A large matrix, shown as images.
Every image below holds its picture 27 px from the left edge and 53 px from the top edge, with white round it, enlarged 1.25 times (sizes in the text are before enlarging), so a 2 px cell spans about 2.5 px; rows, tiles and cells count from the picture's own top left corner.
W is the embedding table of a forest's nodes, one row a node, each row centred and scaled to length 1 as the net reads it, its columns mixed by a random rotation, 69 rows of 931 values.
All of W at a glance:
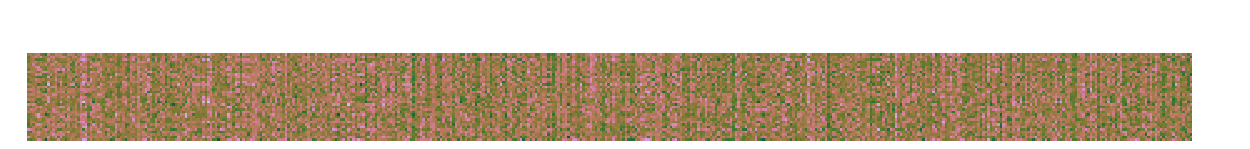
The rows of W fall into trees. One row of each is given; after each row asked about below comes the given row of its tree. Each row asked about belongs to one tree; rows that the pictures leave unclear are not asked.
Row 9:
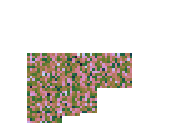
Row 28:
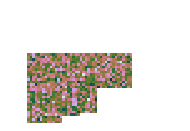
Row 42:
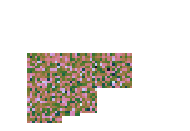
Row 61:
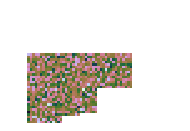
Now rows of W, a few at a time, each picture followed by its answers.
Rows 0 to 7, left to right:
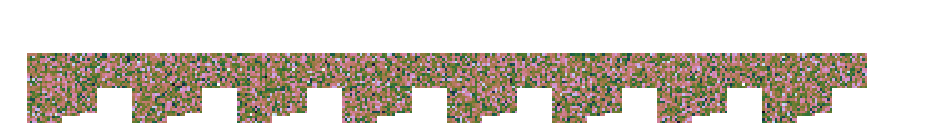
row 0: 28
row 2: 9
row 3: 42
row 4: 28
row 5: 28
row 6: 42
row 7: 61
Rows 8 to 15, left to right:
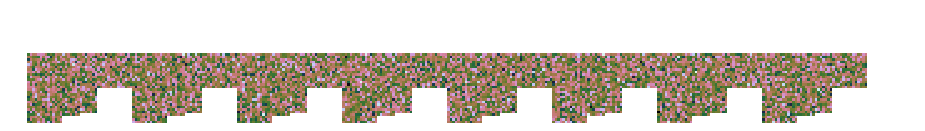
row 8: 61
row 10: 61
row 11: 42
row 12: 42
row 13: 9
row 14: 61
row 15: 61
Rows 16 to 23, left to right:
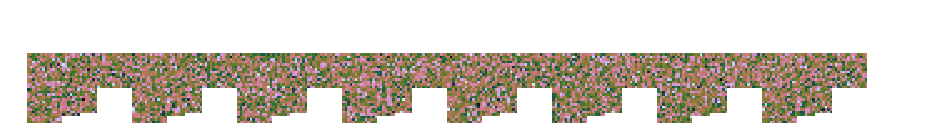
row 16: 42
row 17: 42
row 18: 28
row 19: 28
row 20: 42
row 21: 61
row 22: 28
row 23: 42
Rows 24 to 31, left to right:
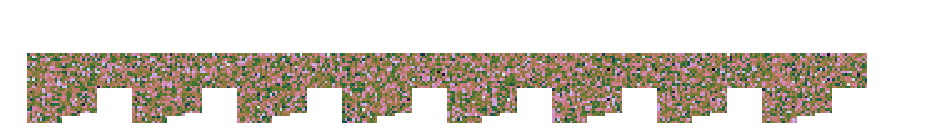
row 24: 28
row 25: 28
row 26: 9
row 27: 61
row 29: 42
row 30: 42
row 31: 42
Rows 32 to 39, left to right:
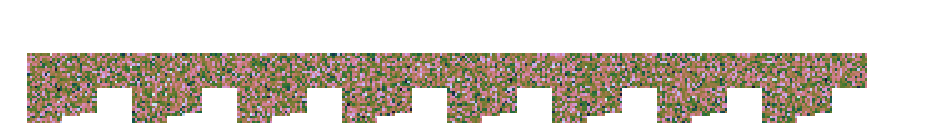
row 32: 9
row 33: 61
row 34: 9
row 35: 28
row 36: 28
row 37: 61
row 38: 28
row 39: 28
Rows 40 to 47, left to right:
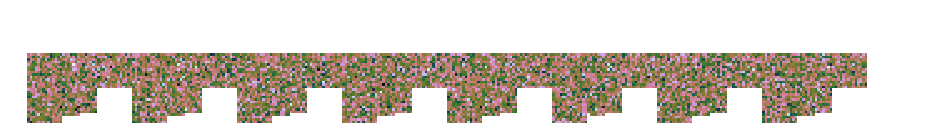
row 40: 61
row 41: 61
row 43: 9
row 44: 61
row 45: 9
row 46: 42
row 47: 61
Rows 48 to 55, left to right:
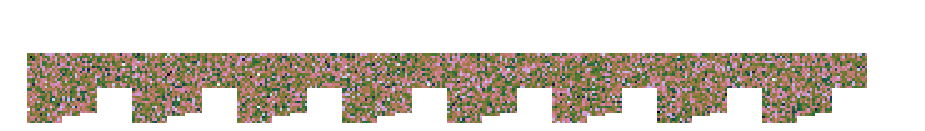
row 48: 42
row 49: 42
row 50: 9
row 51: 42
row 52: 28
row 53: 9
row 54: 61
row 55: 28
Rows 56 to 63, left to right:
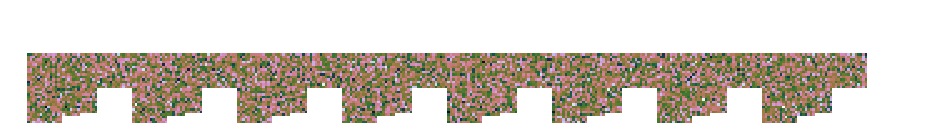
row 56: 9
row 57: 42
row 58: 42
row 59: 42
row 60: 61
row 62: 42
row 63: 9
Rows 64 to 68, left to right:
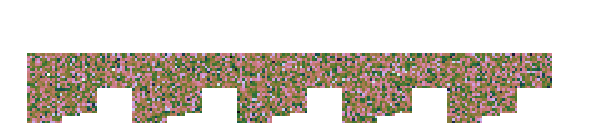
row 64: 9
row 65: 42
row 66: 61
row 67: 28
